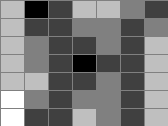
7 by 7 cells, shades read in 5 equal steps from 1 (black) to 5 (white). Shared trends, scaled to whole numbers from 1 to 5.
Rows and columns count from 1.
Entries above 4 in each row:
0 0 0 0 0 1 1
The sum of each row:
20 19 20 18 21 22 22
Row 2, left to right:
4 2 2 3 3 2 3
